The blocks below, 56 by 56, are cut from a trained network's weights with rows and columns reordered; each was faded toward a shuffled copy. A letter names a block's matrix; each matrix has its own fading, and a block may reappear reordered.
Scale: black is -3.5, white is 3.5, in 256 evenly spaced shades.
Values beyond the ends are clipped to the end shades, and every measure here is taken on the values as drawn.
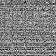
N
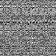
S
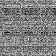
S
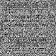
N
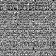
N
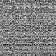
N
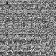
N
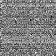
N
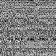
N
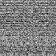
N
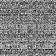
N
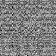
N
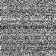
N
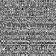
N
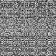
S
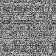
N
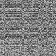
S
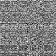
N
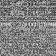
S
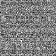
N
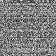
N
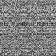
S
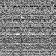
S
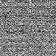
N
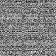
N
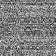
N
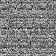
N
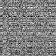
S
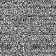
N
